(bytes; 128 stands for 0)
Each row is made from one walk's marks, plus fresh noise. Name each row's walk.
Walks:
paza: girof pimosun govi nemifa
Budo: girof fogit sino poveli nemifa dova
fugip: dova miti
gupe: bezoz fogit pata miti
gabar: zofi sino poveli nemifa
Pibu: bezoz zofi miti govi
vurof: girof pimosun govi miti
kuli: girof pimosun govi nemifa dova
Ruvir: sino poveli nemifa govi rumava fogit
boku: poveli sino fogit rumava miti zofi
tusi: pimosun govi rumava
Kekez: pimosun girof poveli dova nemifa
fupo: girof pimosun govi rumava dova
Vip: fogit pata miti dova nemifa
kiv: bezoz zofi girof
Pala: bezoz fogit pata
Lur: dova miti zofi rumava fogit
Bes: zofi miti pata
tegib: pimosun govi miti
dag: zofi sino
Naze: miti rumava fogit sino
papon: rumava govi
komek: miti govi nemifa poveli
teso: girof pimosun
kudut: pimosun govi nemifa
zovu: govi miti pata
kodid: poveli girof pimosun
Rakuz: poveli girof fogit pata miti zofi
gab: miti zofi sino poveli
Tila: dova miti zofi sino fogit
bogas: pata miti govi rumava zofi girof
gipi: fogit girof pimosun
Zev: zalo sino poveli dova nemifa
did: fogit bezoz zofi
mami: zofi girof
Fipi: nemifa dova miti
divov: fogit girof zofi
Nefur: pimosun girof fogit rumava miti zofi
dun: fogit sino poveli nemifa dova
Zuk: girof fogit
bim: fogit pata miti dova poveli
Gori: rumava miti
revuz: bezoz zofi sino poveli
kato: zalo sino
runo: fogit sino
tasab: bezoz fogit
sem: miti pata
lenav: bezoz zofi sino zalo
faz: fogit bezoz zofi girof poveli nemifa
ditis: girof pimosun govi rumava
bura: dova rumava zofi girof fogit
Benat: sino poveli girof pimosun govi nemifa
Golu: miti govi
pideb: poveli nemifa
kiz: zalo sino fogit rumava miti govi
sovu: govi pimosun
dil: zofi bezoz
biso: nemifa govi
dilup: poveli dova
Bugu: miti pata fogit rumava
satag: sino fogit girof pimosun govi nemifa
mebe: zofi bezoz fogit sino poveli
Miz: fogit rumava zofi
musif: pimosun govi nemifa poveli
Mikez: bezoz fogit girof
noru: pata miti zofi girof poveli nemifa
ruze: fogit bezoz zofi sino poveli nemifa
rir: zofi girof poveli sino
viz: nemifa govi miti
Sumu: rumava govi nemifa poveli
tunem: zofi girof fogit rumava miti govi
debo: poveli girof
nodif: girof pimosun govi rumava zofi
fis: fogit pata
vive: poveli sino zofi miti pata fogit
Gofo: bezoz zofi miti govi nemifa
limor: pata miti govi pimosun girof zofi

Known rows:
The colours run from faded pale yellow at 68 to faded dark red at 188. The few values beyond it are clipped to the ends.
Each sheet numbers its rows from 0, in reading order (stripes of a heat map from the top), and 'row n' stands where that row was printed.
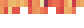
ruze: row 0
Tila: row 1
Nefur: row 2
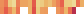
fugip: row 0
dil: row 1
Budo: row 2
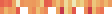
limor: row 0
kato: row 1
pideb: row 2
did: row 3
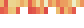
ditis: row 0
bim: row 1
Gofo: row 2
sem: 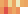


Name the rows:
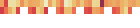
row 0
fupo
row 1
musif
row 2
dilup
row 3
Naze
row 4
sovu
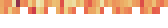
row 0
dag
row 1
papon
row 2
debo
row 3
vurof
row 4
Bes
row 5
vive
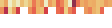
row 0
Sumu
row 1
paza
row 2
boku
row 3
Golu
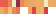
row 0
gab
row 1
viz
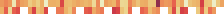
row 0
gabar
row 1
biso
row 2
teso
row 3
fis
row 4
tusi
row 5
runo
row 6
faz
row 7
kiv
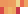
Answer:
satag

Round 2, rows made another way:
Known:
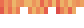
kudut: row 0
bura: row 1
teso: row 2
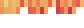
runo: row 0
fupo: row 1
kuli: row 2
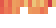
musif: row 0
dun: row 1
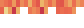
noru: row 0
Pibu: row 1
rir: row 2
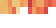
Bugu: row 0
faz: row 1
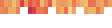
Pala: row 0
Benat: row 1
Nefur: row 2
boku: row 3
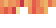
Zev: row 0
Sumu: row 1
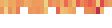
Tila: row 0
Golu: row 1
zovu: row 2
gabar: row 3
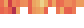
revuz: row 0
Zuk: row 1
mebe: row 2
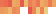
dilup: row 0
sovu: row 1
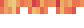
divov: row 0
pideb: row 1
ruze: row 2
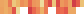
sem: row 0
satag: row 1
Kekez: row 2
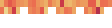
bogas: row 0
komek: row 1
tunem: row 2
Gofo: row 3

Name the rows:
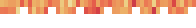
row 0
kato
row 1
did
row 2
fis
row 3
kiv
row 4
gupe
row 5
dag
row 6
mami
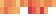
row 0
papon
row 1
paza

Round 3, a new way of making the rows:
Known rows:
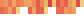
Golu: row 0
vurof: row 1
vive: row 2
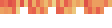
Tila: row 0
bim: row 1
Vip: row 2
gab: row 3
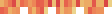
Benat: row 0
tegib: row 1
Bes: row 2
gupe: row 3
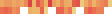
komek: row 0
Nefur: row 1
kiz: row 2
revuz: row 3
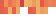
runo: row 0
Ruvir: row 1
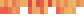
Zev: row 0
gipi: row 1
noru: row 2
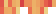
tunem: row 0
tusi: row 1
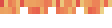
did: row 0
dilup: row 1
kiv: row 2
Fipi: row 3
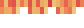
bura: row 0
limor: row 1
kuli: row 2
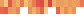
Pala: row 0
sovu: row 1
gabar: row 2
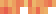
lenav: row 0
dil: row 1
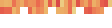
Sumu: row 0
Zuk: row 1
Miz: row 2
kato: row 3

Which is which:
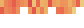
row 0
musif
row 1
Bugu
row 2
Pibu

